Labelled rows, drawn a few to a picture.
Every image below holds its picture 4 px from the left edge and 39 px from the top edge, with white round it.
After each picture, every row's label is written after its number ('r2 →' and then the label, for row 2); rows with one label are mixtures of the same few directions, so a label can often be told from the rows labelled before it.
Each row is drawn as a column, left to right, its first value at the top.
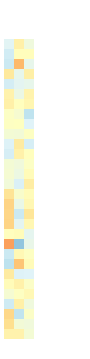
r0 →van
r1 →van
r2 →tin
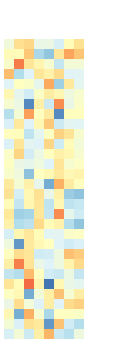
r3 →tin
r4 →van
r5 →tin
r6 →van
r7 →tin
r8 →tin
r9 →van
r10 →van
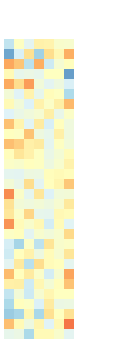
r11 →van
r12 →van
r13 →van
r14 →van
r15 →van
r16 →tin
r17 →tin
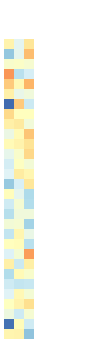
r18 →tin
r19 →tin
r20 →van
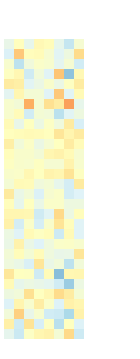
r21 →van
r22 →van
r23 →tin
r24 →van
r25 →tin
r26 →tin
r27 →tin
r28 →van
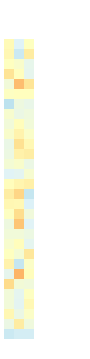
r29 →tin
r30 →van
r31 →van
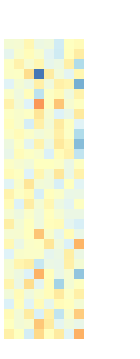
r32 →van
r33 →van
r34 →tin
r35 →tin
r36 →van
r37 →tin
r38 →van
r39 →van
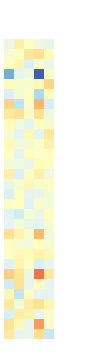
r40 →tin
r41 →tin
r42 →van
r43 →tin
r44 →van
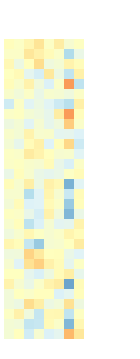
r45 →tin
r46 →van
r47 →van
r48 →van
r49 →tin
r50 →tin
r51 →tin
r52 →van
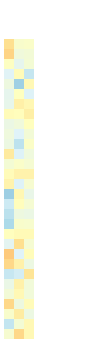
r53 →van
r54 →van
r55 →tin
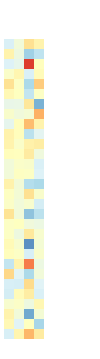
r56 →van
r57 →tin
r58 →van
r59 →tin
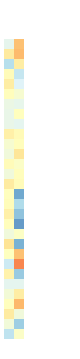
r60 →van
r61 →van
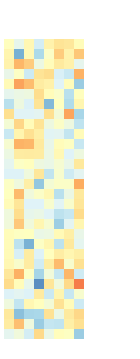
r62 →tin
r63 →van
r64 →van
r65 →tin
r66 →tin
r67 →van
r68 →tin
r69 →tin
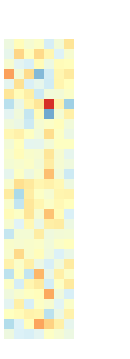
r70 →tin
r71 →van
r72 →tin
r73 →tin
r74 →tin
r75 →van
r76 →tin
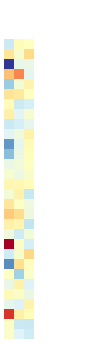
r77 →van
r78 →tin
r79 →van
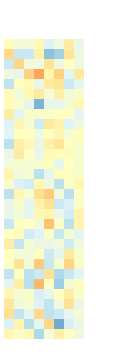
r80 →van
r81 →van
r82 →tin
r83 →tin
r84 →van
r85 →tin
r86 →van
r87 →tin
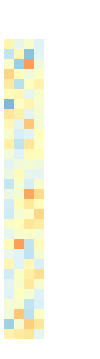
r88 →tin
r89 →van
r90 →van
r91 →van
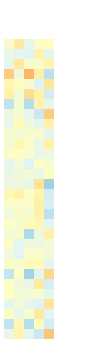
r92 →tin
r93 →van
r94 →tin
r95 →tin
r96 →tin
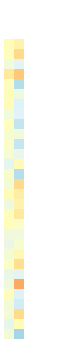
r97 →tin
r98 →tin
